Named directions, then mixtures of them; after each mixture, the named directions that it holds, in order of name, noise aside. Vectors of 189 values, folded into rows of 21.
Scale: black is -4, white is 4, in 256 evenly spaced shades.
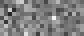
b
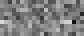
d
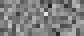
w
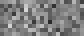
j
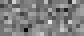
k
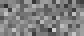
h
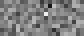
w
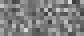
d, k, w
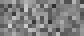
j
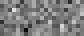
b, d, k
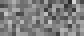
h, k, w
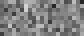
j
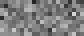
b, h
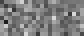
b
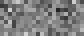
b, k, w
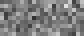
h, w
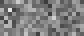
b, w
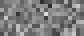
w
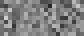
b, w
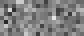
b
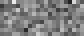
j, k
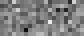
k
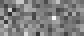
b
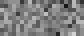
h, w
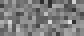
d, k, w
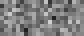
b, k, w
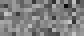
d, h, w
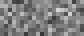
b, k
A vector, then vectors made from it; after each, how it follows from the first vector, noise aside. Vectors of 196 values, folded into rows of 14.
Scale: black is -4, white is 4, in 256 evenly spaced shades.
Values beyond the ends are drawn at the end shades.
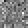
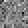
negated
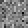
negated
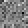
negated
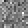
copied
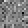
negated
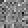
negated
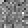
copied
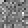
copied
